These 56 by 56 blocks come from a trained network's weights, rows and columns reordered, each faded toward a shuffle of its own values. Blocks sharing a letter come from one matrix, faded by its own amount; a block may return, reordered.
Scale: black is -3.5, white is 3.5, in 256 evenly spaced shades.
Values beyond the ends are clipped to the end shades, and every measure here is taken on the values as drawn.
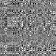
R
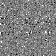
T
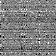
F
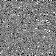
T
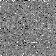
T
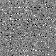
T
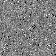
T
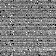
F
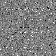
T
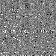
T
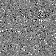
T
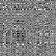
R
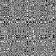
R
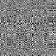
R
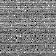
F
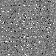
T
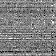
F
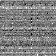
F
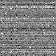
F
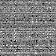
F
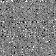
T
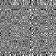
R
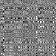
R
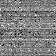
F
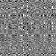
R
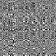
R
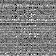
F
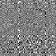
R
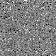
T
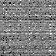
F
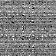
F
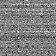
F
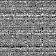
F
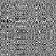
R
